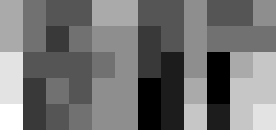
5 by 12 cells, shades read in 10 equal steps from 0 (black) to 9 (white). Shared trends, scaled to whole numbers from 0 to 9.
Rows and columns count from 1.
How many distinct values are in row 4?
9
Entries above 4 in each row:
5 4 5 6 6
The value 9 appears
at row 5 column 1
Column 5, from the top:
6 5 4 5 5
